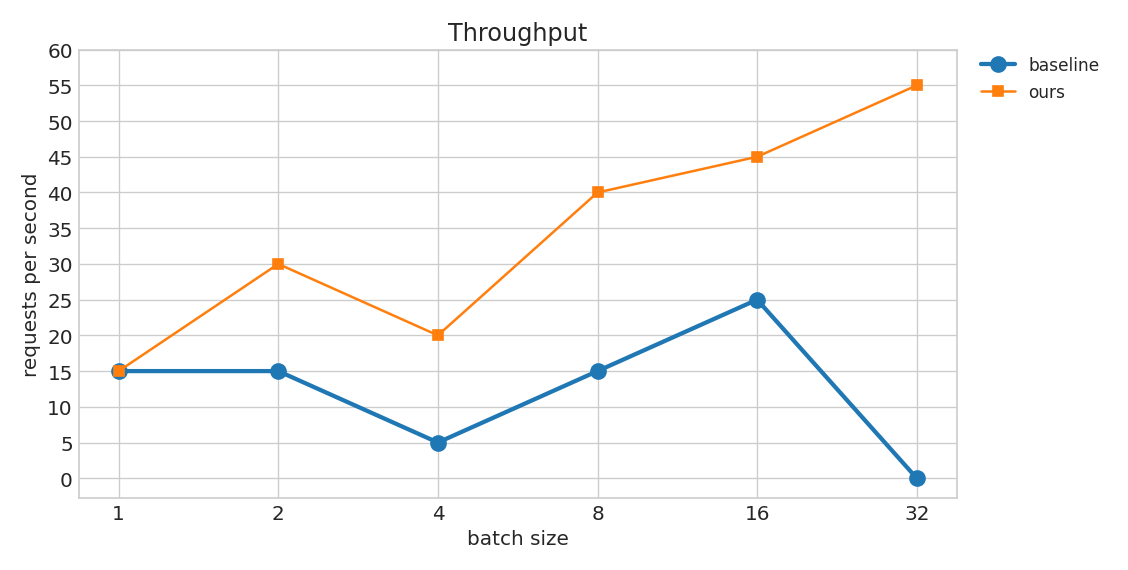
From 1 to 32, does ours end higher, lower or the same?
higher
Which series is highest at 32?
ours
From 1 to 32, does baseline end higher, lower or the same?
lower
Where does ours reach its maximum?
32
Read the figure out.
Title: Throughput
x-axis: batch size, ticks 1 2 4 8 16 32
y-axis: requests per second, ticks 0 5 10 15 20 25 30 35 40 45 50 55 60
Legend: baseline, ours
Values:
baseline: 15 15 5 15 25 0
ours: 15 30 20 40 45 55
